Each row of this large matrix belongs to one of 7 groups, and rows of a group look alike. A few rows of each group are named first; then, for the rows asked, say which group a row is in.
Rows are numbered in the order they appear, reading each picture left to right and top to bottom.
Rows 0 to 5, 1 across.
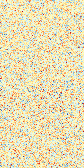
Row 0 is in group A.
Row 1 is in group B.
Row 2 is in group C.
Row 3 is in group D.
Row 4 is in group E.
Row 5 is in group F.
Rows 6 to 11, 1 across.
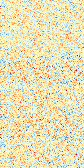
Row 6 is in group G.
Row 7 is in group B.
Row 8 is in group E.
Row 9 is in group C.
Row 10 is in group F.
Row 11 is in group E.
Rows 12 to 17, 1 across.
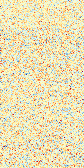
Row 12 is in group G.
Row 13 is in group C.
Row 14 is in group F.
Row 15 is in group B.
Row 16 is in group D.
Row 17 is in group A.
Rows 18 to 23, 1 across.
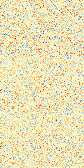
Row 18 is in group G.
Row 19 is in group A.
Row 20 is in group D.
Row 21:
G
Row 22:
D
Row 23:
G
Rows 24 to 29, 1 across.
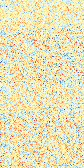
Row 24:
B
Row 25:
E
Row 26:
D
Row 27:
D
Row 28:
C
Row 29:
F
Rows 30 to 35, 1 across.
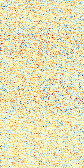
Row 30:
A
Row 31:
C
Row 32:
D
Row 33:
E
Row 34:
A
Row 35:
G
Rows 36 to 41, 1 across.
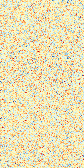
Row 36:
E
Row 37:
F
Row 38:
D
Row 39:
G
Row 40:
G
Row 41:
B
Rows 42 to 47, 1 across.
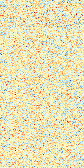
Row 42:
E
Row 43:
F
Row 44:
B
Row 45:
A
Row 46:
G
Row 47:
A
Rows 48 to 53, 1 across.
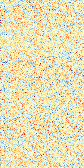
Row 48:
C
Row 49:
B
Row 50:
A
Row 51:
G
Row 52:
E
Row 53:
C
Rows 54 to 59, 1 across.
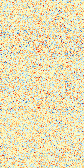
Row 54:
D
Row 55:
F
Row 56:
A
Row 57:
F
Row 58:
D
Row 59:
G
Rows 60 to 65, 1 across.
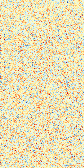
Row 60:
E
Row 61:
C
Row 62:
C
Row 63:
F
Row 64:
E
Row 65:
A
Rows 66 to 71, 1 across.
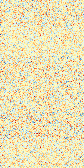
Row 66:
C
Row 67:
G
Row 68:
E
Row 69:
E
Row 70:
A
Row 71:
G
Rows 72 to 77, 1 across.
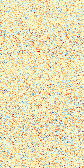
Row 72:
C
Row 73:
F
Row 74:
B
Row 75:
A
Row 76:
D
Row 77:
D
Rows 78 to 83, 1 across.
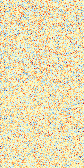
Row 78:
C
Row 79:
E
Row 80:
C
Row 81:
B
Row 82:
B
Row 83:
G
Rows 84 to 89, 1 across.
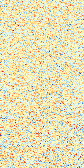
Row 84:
B
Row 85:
D
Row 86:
G
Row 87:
D
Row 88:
A
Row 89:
E
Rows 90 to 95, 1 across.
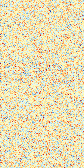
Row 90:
B
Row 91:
G
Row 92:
C
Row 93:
A
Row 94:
A
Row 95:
C
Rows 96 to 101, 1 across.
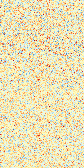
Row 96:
C
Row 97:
E
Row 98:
F
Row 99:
E
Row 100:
F
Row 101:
C
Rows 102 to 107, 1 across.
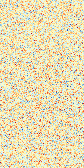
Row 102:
B
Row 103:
E
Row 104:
E
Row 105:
D
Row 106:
A
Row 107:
A
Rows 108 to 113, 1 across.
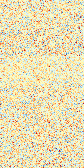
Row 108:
A
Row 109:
E
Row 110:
F
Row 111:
B
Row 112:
F
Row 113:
D
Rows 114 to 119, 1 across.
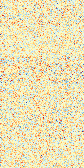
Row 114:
G
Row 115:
G
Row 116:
F
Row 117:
F
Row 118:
D
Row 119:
C
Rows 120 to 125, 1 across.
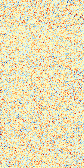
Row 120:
E
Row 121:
A
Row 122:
A
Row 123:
G
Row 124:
C
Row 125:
A
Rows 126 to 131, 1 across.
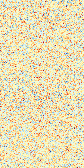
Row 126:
E
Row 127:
A
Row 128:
A
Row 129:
C
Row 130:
A
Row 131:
B
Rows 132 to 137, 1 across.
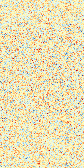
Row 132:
B
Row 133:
A
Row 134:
D
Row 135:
E
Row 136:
A
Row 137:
F
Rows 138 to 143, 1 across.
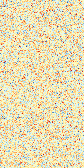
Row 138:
E
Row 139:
F
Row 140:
E
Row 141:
D
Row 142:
E
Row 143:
C
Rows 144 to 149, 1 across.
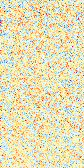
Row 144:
C
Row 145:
F
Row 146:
B
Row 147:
F
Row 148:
G
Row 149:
G
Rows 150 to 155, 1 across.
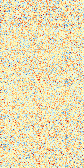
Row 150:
C
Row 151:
B
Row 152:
F
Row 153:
G
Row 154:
F
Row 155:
F
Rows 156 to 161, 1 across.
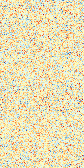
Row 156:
A
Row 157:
B
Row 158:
E
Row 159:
E
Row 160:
F
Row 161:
B
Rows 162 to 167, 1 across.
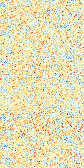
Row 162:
E
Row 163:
F
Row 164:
A
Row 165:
D
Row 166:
E
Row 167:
A
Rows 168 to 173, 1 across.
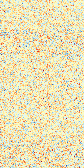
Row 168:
C
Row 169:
F
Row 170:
E
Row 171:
E
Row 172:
C
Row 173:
E
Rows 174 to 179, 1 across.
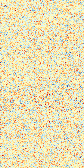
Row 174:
A
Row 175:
B
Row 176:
G
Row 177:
E
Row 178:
C
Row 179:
G
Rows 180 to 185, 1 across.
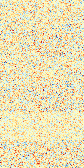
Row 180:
B
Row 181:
D
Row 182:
A
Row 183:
D
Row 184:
G
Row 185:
F
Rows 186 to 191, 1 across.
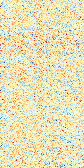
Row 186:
G
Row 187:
C
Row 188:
C
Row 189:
G
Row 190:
D
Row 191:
D
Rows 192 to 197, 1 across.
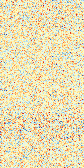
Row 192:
D
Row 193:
B
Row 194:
D
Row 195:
B
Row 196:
C
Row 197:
C
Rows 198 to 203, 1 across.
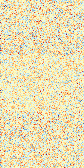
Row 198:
A
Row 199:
C
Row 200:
B
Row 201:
G
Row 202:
C
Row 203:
C
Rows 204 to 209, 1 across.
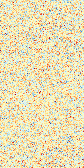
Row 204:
D
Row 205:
A
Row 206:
E
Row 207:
A
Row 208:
B
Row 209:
D
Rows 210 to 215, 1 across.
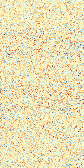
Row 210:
F
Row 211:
A
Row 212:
E
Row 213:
B
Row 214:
E
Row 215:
B
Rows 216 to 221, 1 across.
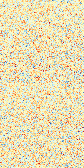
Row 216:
E
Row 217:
F
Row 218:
A
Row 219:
F
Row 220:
B
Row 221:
F
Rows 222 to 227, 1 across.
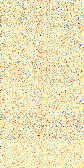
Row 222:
C
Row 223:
G
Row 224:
C
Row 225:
G
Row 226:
F
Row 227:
G
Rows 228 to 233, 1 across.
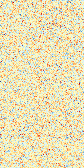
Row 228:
D
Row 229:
A
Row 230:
D
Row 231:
E
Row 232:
F
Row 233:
C
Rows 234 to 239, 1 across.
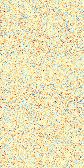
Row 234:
C
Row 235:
F
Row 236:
A
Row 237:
A
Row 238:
G
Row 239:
G
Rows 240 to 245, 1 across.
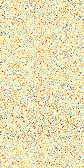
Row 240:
G
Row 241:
F
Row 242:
G
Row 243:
E
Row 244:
B
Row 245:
G
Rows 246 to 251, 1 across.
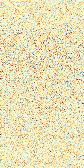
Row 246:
F
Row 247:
E
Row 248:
A
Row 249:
D
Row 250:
C
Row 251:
B
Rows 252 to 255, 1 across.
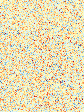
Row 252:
G
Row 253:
E
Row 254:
D
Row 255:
E
